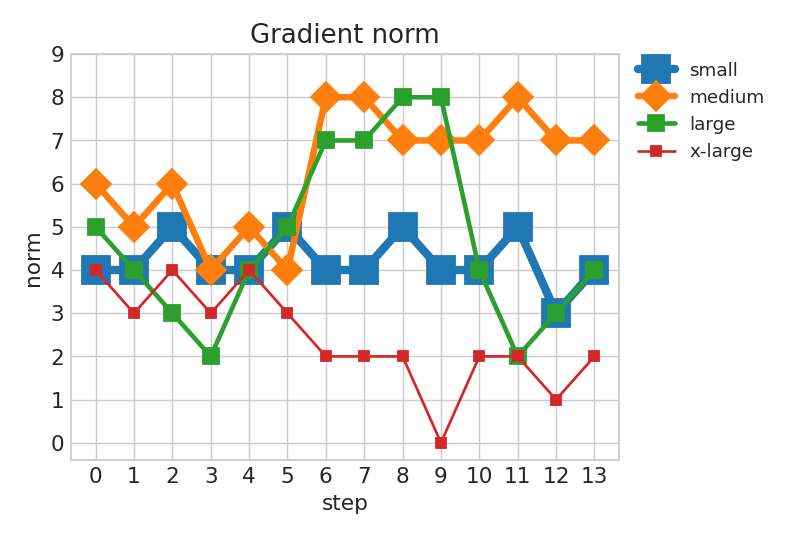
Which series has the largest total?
medium
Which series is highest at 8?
large
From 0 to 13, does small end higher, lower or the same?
the same
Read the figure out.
Title: Gradient norm
x-axis: step, ticks 0 1 2 3 4 5 6 7 8 9 10 11 12 13
y-axis: norm, ticks 0 1 2 3 4 5 6 7 8 9
Legend: small, medium, large, x-large
Values:
small: 4 4 5 4 4 5 4 4 5 4 4 5 3 4
medium: 6 5 6 4 5 4 8 8 7 7 7 8 7 7
large: 5 4 3 2 4 5 7 7 8 8 4 2 3 4
x-large: 4 3 4 3 4 3 2 2 2 0 2 2 1 2
